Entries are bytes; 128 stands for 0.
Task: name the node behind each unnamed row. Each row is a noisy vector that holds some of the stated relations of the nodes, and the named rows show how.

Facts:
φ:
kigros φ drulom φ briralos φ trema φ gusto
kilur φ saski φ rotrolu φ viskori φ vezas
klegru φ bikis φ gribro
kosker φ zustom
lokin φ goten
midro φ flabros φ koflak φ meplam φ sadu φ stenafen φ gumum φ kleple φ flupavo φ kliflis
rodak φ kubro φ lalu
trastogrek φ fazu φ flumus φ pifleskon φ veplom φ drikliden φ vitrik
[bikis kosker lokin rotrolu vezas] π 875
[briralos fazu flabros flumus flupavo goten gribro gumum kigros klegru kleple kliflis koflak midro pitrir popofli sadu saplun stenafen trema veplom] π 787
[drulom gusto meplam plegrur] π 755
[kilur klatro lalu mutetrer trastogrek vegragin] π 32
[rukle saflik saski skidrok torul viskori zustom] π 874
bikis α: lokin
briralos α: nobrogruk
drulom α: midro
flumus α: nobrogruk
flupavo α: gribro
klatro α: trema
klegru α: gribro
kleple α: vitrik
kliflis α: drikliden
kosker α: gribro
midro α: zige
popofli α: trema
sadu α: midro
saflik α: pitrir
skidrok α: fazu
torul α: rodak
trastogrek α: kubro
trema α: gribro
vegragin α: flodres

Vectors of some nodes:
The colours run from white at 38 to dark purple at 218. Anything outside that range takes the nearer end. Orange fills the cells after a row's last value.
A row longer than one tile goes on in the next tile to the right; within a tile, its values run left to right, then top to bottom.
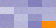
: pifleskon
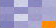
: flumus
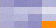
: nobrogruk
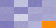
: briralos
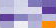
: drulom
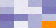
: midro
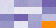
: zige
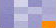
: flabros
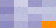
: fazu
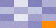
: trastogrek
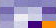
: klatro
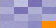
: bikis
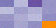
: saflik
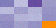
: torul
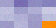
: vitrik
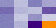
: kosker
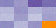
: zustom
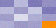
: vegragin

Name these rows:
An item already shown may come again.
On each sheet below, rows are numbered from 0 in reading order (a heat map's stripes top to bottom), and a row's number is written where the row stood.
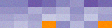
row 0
gusto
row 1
zustom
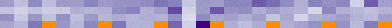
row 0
rodak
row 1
pifleskon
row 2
goten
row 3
klegru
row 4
gusto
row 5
mutetrer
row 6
saski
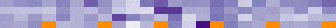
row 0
flodres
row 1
plegrur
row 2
drulom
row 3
popofli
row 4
flumus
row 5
lalu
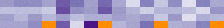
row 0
flodres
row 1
flupavo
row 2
lokin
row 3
kilur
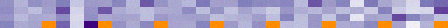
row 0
saplun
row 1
klegru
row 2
rukle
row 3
rotrolu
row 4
drikliden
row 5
meplam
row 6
trastogrek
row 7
drulom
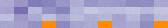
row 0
vezas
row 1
pitrir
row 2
flodres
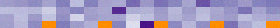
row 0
kubro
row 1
briralos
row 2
trema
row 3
viskori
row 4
kliflis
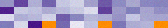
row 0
gribro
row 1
sadu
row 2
kleple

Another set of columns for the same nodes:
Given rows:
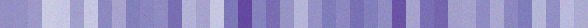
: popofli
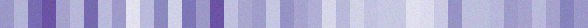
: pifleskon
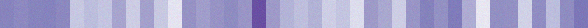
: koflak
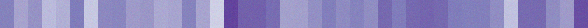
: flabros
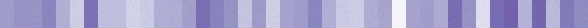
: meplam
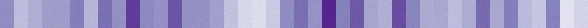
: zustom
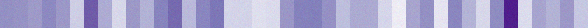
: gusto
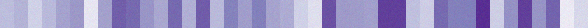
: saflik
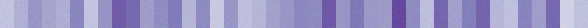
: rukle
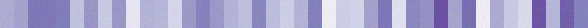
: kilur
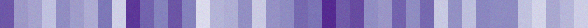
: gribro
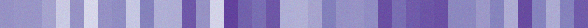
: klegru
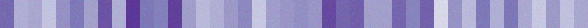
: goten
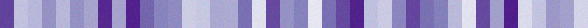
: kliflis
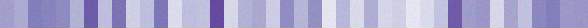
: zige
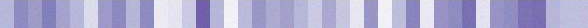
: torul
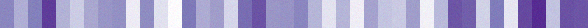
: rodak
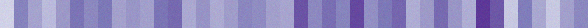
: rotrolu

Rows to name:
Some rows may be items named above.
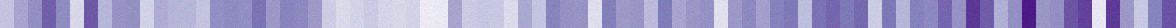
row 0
nobrogruk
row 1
kosker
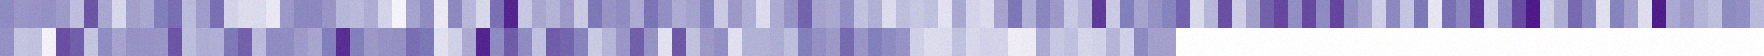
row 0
gusto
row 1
sadu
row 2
drikliden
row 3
kleple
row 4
nobrogruk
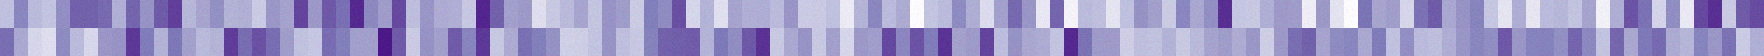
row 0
vezas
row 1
vegragin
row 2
rodak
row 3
pitrir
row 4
vezas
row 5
rukle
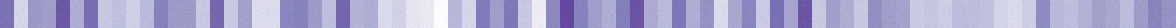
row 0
vitrik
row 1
pifleskon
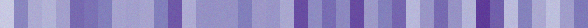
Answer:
rotrolu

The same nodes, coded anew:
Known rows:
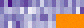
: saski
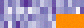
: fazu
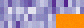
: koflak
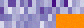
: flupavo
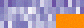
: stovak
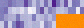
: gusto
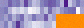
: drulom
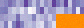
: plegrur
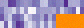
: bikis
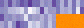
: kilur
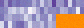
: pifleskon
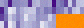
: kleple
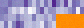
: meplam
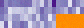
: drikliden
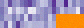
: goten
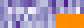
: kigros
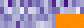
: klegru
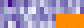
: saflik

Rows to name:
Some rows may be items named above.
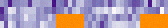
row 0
kleple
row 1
drulom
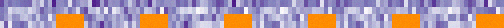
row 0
drikliden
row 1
kosker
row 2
drulom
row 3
flodres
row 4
flodres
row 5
zige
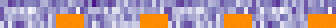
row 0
rotrolu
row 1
rukle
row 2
vezas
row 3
kubro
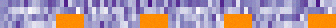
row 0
drulom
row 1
gribro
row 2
rodak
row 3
sadu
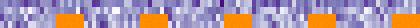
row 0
trastogrek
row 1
bikis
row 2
kliflis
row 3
nobrogruk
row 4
vegragin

